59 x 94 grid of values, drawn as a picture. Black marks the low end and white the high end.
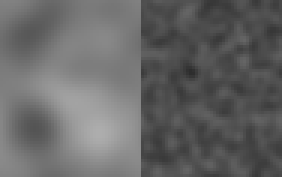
The table splits into one row of 2 panels. Panel 1,1: middling, smooth. Panel 1,2: low, blotchy, faint in contrast.
